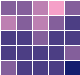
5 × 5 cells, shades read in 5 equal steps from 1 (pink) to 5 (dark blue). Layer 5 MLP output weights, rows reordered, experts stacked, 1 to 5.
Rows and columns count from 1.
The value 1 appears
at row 1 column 4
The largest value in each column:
4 4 4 4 5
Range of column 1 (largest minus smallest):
2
